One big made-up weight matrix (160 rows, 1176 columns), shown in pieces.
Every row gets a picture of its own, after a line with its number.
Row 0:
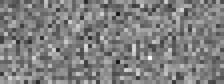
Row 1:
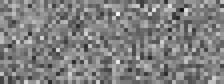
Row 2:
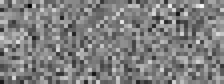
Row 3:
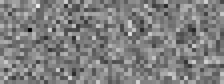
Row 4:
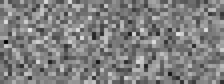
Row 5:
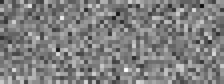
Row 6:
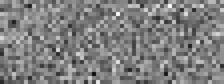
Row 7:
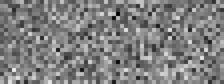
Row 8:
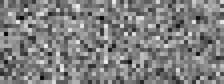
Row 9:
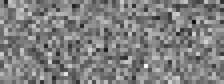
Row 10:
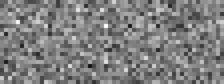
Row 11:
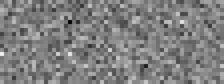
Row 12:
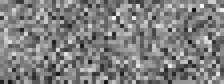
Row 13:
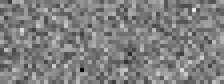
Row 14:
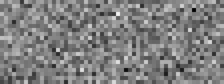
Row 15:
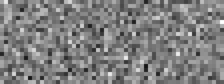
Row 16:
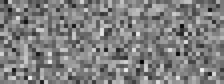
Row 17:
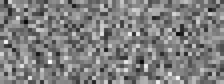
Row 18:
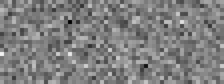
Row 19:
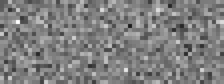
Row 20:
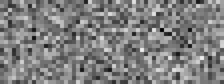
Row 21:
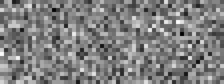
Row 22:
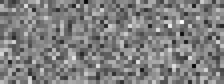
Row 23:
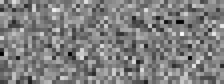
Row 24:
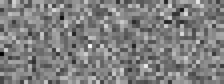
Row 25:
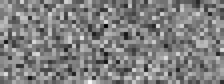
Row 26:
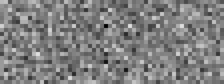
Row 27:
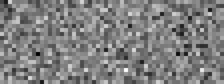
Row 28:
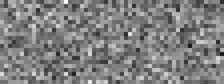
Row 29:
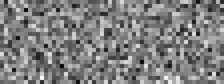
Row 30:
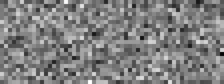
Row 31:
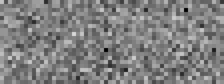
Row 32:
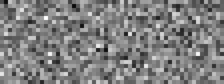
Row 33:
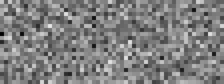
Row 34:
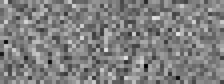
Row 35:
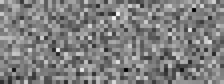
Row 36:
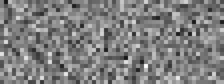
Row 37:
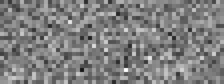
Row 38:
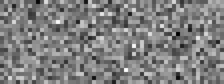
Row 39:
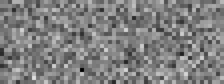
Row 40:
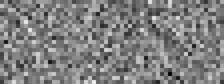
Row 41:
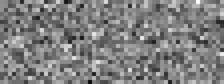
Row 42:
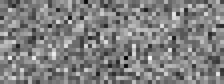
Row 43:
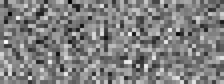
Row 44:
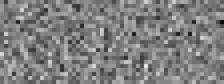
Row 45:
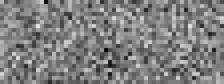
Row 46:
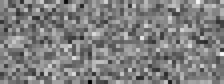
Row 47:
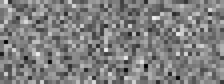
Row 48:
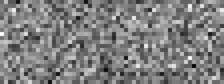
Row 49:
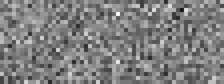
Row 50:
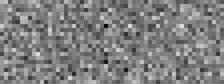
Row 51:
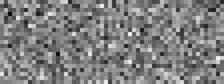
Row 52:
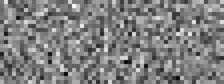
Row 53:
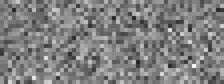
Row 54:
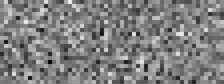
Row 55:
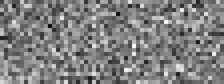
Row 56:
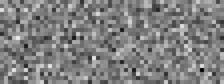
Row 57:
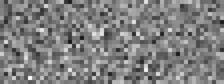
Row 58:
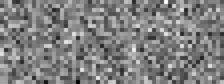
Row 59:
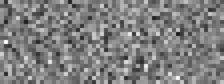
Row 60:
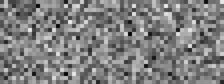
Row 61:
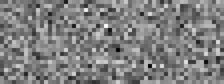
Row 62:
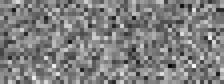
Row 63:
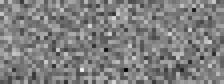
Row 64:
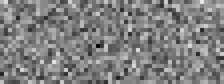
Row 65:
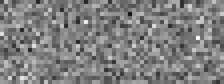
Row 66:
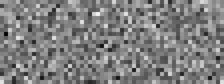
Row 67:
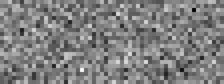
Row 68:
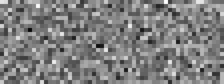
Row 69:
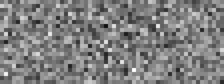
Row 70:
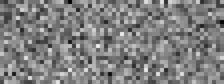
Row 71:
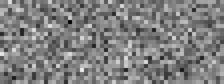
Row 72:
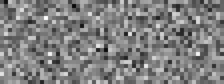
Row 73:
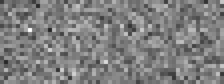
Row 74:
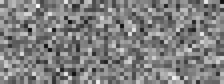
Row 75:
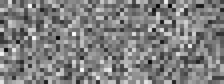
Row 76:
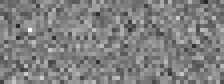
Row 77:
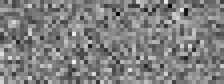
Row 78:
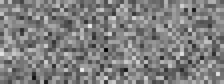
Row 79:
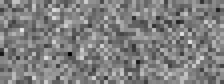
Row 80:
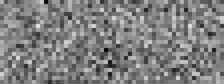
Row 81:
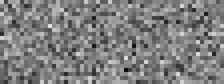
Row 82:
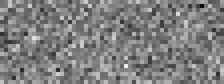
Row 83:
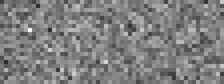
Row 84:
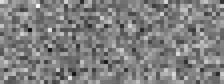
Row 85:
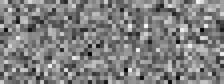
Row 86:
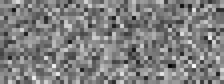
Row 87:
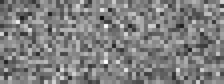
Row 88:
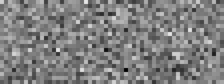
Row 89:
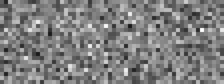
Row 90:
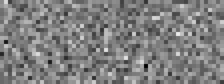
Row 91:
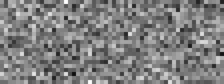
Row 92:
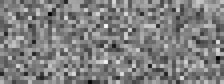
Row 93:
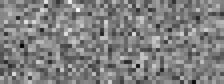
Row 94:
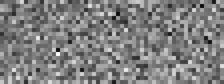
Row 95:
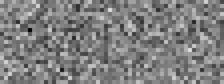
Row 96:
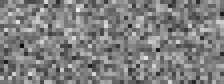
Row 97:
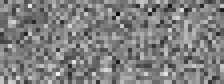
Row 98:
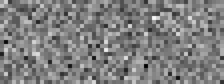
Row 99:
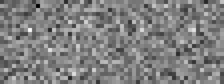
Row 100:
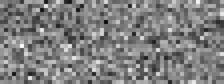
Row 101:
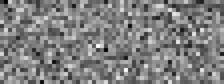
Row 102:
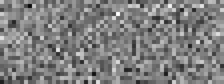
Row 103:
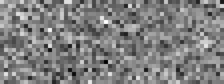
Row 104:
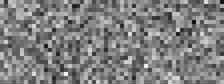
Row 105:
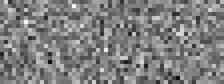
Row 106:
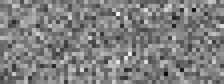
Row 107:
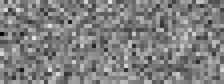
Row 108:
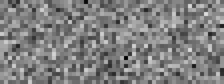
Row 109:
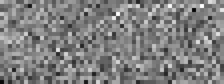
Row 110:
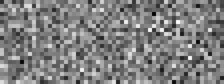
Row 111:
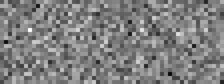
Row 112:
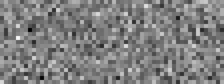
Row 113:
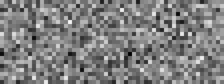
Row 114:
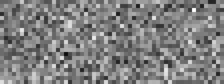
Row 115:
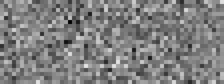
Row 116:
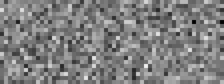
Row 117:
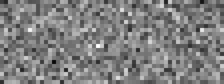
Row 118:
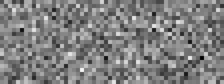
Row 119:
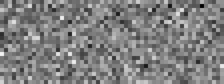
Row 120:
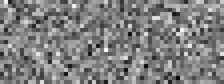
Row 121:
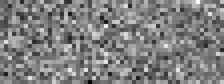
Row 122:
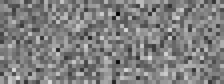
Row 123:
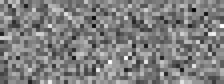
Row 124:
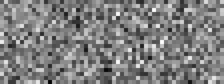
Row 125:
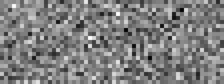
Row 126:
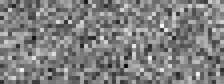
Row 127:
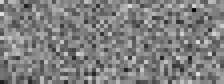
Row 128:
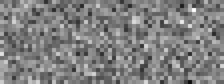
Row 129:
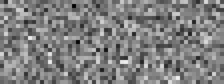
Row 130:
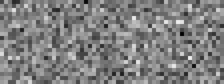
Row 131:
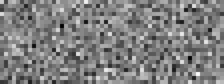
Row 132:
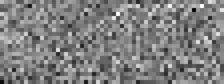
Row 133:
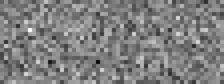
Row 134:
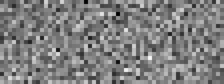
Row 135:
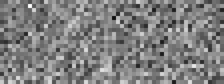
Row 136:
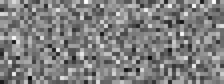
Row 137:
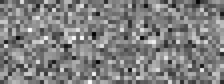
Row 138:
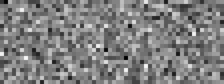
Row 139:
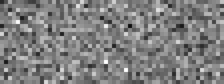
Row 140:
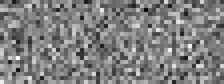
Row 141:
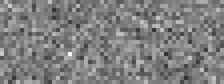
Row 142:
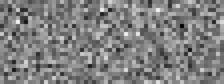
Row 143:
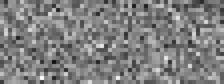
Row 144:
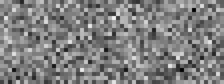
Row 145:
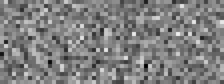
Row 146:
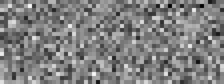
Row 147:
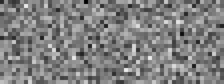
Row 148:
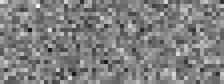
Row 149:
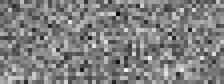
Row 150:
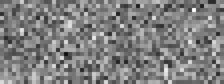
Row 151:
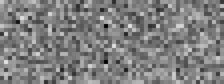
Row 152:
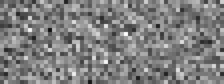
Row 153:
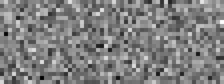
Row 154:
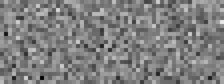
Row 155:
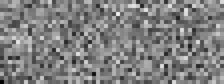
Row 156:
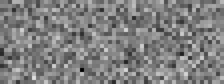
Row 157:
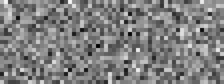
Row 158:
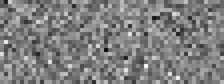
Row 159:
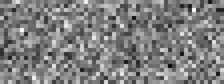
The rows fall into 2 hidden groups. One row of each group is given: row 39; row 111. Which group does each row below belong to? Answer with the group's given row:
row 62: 39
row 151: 111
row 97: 39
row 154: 111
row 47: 111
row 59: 111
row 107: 39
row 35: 39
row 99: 111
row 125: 39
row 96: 111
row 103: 111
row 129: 111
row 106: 39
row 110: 39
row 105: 111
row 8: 111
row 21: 39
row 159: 39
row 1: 39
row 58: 39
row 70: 111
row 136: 39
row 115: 39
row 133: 111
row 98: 111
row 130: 39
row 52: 111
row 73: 111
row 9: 111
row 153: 111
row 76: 111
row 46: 111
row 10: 111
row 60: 111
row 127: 39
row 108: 39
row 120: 111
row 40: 111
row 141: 39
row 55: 39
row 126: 39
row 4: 111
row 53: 39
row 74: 111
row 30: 111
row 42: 39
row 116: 111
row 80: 39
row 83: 111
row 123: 39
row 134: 39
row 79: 39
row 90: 111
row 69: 111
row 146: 39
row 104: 111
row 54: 111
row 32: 111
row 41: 111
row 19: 111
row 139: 111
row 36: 111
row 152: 111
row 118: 39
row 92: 111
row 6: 39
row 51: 111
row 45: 39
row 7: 39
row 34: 111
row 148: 111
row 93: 111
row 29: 111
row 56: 111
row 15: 111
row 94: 39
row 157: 111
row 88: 39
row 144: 39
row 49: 39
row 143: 111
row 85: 111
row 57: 111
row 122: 39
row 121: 111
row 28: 111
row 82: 39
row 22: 39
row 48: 39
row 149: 39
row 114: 39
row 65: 39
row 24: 39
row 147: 39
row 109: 39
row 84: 111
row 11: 39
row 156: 39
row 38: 39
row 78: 39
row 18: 39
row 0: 39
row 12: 39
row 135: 39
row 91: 111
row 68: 111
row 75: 39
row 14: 39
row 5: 39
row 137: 111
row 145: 111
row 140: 39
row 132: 39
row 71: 39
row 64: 111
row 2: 39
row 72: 111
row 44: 111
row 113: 39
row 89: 111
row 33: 39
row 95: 111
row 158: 111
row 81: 39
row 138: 111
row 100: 111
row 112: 111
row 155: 39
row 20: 39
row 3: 111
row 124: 39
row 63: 39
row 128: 39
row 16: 111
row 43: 111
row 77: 39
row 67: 39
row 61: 111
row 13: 39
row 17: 111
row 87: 111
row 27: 111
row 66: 111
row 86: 39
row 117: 111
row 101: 111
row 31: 39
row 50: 111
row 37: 39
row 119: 39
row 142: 111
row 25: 111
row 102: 39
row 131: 39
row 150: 39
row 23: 39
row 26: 111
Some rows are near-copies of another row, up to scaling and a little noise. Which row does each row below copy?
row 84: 148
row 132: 109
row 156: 39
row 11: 18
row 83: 73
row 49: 1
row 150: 114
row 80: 45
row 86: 62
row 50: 26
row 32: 72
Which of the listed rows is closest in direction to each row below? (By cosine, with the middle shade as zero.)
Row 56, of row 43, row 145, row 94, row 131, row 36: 43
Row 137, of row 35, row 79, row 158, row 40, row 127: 40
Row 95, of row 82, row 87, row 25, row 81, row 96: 25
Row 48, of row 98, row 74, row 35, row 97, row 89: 35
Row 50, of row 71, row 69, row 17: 69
